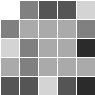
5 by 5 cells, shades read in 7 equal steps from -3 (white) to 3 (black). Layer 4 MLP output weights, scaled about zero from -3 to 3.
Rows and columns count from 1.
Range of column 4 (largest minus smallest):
2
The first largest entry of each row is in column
3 1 5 2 5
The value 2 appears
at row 3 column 5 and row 5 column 5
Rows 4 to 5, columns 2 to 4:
0 -1 -1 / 1 -2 1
